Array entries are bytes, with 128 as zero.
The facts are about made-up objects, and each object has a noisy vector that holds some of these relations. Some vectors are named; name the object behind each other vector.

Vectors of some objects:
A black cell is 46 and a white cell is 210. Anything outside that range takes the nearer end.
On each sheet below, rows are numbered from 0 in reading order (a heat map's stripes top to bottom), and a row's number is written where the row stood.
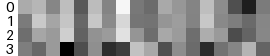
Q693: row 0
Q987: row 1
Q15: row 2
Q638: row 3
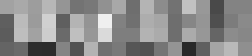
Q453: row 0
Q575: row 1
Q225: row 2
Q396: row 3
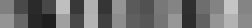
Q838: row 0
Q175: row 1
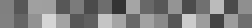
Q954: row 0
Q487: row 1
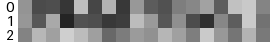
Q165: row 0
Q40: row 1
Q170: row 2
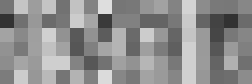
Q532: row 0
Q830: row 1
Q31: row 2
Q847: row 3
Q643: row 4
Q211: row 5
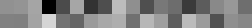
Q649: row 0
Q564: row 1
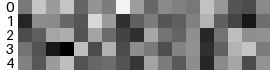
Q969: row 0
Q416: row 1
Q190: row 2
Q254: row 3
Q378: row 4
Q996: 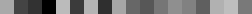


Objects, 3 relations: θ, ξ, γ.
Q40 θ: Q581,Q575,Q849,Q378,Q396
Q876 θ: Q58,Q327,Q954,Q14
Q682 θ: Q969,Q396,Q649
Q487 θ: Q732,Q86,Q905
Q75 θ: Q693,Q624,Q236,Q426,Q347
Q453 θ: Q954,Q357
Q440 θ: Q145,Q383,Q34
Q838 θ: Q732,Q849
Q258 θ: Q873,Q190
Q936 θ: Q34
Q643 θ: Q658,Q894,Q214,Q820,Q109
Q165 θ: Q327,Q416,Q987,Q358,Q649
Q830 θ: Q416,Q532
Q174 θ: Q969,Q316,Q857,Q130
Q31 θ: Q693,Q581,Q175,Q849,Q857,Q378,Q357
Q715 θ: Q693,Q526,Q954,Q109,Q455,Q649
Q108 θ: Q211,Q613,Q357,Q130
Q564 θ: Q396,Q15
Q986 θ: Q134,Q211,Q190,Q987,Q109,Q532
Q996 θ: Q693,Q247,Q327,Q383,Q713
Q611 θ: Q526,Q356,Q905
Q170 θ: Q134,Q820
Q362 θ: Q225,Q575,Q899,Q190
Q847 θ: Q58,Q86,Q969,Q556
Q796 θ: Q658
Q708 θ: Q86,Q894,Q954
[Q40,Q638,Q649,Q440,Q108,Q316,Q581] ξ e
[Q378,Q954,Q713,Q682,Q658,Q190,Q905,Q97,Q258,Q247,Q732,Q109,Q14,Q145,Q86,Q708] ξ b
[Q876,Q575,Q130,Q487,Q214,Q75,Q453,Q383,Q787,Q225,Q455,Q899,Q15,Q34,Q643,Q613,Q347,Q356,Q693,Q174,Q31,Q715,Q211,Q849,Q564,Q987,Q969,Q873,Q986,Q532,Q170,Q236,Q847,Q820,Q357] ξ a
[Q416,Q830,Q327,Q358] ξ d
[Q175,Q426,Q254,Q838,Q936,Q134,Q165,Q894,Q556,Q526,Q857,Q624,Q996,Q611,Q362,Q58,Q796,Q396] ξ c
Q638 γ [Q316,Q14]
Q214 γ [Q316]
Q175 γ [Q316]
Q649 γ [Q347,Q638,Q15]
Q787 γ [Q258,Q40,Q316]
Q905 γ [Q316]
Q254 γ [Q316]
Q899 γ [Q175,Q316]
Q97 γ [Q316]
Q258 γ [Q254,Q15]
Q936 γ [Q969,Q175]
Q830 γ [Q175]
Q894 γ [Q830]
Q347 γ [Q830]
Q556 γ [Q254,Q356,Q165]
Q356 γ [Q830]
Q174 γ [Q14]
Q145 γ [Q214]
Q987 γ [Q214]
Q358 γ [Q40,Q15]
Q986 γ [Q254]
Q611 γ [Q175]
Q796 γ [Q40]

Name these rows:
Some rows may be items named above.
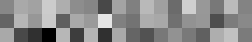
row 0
Q986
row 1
Q575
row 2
Q996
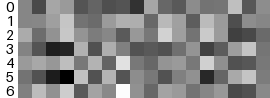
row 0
Q14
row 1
Q564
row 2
Q75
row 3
Q526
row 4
Q455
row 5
Q254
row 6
Q849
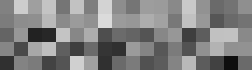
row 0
Q211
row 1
Q787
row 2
Q134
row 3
Q682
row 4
Q327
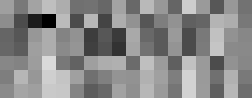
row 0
Q715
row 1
Q936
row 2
Q658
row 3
Q658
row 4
Q564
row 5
Q170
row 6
Q643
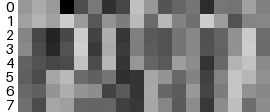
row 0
Q316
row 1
Q174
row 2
Q611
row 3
Q611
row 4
Q362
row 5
Q258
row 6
Q658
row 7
Q97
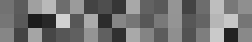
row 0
Q109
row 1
Q796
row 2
Q145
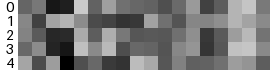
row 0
Q894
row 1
Q708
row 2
Q526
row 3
Q134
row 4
Q440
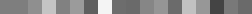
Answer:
Q356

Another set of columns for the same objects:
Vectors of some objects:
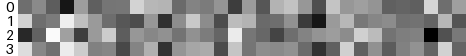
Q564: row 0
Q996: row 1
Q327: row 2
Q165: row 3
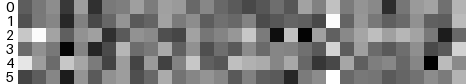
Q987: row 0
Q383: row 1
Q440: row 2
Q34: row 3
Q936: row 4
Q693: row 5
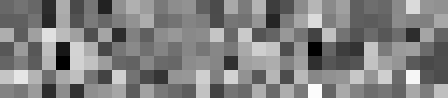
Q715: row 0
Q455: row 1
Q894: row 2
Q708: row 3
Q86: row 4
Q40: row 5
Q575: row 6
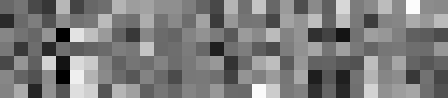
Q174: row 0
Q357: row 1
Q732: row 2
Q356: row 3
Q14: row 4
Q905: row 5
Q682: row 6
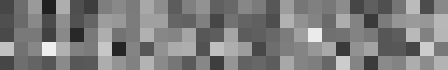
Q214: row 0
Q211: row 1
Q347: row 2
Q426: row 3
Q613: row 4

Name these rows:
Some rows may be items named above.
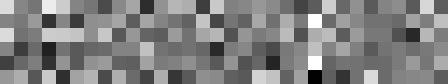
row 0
Q165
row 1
Q575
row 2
Q396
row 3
Q356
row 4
Q693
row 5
Q258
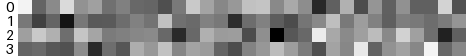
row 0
Q838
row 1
Q356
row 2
Q649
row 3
Q847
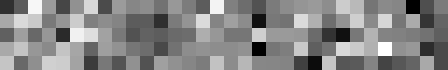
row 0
Q327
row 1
Q581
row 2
Q378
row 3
Q316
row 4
Q796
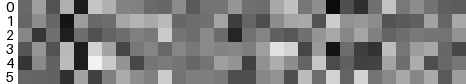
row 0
Q97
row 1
Q15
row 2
Q356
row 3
Q708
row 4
Q954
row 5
Q969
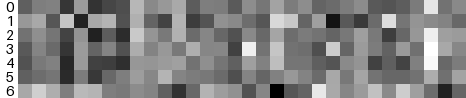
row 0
Q170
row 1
Q258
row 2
Q986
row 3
Q31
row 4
Q643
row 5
Q787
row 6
Q649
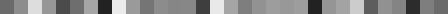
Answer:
Q830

